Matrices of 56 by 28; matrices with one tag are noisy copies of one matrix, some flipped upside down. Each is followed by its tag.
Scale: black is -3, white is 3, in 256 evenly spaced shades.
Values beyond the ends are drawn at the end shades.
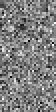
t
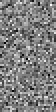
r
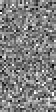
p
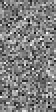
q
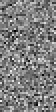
r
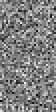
p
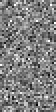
r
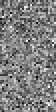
t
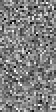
r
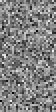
p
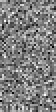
p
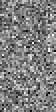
q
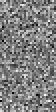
p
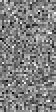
p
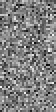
q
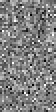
q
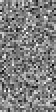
p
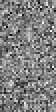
t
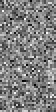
q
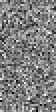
p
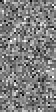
q
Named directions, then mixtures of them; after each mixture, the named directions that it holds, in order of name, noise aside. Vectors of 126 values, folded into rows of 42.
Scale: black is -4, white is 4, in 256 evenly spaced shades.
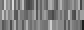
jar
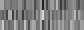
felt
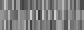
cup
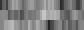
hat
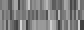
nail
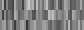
jar, nail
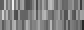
hat, jar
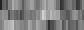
hat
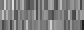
jar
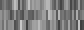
hat, nail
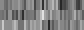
felt, hat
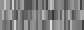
felt, jar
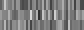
cup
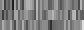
jar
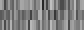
cup, felt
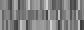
nail
